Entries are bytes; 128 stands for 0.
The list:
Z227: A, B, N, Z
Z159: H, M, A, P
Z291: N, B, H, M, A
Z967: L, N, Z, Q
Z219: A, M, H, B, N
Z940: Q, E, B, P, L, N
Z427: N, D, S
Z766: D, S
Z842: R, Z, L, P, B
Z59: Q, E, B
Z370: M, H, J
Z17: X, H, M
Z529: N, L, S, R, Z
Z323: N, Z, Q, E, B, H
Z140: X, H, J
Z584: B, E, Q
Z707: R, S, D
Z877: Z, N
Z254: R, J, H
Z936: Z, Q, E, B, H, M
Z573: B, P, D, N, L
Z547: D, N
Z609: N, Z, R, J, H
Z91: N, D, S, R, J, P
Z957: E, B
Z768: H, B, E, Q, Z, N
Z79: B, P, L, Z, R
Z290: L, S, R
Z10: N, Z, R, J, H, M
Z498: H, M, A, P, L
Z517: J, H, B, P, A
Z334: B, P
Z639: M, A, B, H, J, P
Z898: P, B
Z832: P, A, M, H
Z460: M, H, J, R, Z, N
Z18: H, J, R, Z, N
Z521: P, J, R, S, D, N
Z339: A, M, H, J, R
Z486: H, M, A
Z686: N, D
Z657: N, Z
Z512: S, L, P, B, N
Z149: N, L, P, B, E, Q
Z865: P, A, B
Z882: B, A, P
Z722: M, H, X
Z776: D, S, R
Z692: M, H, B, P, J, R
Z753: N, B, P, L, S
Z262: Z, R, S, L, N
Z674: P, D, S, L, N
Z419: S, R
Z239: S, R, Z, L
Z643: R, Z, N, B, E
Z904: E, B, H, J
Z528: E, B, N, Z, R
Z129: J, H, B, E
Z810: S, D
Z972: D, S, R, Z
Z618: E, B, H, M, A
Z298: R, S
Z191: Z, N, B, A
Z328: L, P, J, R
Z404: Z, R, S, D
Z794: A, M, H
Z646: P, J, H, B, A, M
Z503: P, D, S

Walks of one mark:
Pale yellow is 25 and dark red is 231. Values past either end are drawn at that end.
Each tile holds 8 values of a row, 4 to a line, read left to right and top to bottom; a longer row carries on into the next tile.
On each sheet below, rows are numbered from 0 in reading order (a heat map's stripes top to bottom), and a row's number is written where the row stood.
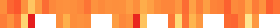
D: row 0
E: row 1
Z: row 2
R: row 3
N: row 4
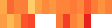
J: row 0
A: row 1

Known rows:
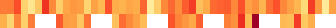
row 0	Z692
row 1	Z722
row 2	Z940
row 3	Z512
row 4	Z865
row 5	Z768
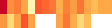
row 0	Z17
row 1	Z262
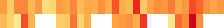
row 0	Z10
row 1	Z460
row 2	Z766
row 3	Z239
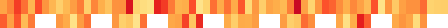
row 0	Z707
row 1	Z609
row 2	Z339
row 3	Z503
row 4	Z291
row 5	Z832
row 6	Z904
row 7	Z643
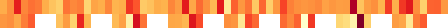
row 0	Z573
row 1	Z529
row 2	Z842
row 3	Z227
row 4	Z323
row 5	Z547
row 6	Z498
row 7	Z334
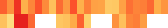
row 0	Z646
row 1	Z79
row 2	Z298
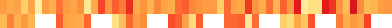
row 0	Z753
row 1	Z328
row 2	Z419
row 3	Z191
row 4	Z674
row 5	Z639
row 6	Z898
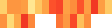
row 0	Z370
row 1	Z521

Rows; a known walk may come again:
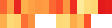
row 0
Z486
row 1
Z639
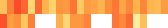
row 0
Z404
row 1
Z618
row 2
Z877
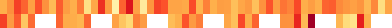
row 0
Z707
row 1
Z328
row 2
Z794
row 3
Z972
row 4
Z254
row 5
Z865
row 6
Z936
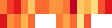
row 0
Z810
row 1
Z219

